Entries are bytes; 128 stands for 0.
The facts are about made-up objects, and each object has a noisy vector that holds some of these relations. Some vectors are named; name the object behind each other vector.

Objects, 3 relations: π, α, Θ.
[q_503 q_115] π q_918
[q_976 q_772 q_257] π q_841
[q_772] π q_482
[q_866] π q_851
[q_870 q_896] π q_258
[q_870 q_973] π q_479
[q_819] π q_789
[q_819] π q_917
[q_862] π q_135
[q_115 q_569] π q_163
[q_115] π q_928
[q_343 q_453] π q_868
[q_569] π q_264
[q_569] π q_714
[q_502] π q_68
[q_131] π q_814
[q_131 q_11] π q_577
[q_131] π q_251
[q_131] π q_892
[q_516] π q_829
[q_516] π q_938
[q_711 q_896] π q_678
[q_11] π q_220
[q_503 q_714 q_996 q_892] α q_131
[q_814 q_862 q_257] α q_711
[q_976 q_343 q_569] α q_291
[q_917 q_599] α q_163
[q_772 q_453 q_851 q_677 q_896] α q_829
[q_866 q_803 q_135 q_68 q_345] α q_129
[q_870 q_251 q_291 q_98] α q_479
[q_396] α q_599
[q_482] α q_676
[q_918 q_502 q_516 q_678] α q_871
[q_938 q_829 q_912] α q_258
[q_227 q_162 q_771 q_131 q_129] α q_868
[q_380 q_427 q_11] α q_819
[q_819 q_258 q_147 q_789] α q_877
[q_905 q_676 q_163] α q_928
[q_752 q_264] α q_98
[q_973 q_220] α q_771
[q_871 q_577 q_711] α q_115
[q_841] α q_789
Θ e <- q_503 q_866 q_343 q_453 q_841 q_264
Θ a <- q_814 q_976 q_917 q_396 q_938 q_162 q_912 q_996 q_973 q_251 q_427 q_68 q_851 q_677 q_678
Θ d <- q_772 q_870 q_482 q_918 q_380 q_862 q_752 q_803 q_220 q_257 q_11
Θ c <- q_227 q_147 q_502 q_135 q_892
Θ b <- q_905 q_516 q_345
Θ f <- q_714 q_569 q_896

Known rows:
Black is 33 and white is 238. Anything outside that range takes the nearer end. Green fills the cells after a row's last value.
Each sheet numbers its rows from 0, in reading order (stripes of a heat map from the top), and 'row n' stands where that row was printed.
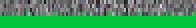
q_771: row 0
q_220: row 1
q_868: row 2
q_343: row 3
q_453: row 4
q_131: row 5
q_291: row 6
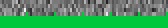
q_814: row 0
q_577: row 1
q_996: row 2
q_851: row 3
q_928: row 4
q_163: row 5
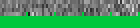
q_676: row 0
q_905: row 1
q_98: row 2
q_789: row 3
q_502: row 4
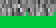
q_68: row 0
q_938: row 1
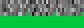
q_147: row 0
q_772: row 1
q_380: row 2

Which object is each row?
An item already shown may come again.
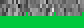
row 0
q_482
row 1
q_814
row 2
q_871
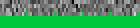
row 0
q_973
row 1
q_829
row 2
q_870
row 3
q_479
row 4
q_851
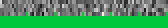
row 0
q_258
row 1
q_866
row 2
q_829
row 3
q_892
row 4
q_343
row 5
q_503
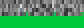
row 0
q_131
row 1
q_841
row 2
q_115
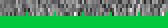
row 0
q_868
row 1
q_938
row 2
q_135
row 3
q_752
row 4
q_516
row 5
q_851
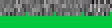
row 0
q_868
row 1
q_868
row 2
q_877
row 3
q_714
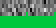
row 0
q_976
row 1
q_11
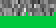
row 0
q_814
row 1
q_829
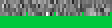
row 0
q_711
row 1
q_135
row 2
q_803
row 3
q_396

